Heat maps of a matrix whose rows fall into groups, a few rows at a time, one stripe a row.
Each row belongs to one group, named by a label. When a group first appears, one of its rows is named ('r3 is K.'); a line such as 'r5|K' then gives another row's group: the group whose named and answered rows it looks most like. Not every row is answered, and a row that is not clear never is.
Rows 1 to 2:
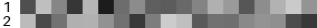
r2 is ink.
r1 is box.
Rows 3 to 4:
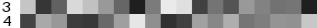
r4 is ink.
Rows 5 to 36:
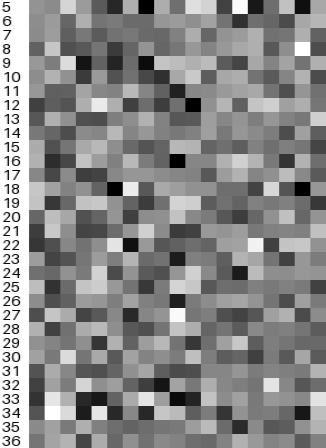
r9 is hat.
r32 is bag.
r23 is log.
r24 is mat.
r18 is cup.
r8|box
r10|box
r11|log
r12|bag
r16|log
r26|log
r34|hat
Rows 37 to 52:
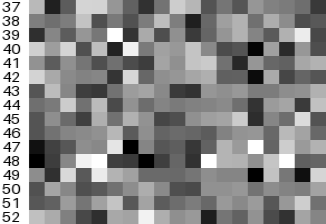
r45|box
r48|bag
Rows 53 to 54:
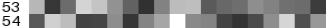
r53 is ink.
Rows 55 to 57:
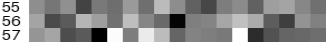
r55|hat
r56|log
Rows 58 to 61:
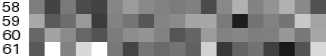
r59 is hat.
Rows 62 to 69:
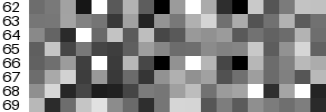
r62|mat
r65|box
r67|hat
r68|box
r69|ink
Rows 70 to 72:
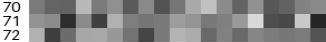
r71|box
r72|ink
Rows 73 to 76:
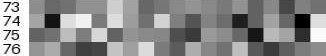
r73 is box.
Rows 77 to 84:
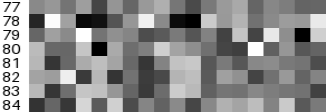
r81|ink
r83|ink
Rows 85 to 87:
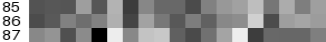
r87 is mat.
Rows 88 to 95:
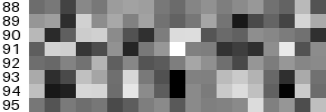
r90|ink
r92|mat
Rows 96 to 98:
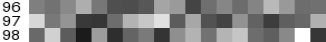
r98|box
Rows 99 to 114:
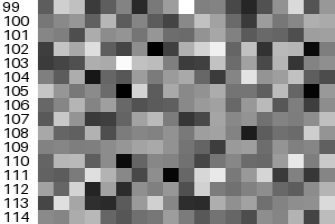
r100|mat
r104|hat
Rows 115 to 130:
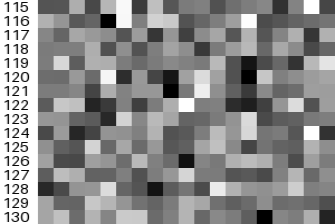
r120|mat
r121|mat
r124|box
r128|bag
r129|ink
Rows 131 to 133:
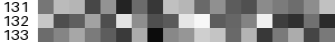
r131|hat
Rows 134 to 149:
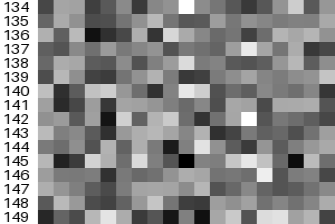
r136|hat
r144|mat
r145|log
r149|bag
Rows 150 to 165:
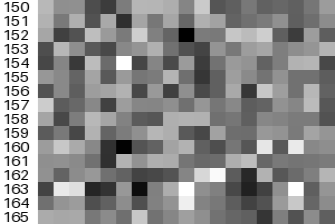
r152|log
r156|bag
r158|ink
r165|cup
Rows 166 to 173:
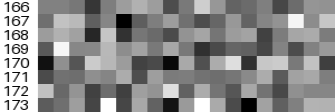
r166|mat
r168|box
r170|bag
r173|mat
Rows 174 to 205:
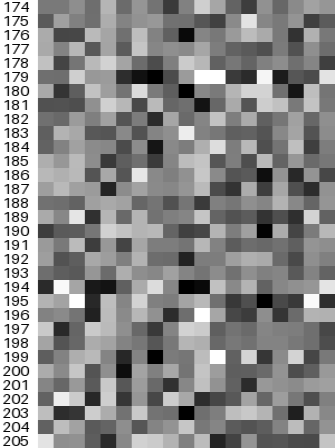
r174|mat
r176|log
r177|cup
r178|ink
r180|log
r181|bag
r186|cup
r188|bag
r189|cup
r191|cup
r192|log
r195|cup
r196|mat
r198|ink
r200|cup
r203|log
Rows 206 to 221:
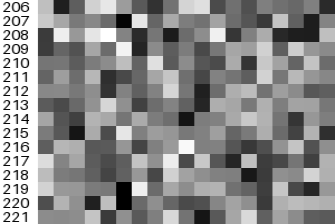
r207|cup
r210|bag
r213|bag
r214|log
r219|cup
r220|box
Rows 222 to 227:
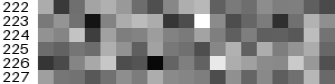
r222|ink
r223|mat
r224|cup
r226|bag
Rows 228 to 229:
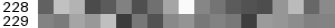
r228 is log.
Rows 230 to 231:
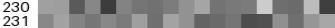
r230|box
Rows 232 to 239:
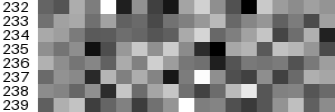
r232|mat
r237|mat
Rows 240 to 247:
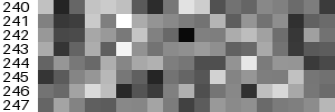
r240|ink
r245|bag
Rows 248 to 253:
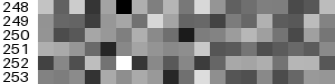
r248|cup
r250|log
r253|mat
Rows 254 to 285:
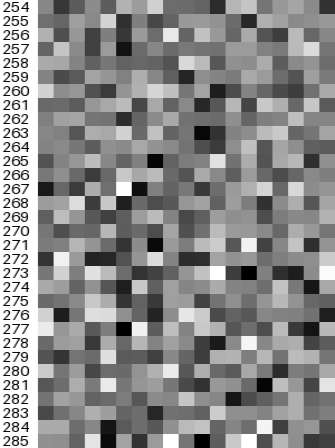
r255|mat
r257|box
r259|log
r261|bag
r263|bag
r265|bag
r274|cup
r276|ink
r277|cup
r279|bag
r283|bag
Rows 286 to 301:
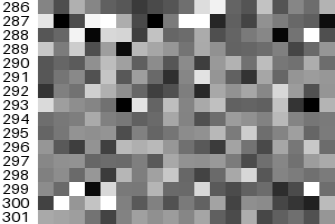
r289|cup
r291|mat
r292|bag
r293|cup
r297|hat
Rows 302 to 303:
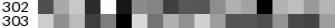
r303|cup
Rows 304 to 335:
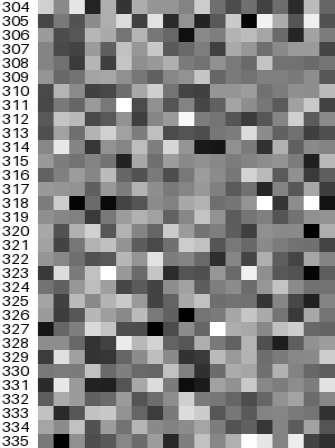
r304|cup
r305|bag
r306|log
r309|ink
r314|hat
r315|cup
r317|cup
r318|box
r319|mat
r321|ink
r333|ink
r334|cup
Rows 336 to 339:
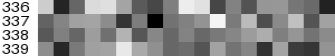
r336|ink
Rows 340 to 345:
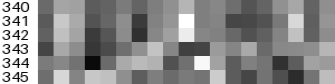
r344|mat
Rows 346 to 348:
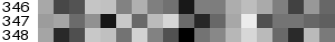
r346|log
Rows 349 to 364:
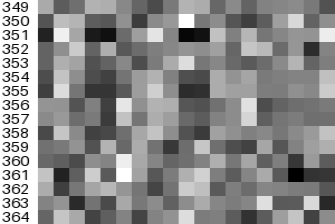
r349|ink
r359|mat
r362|ink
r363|box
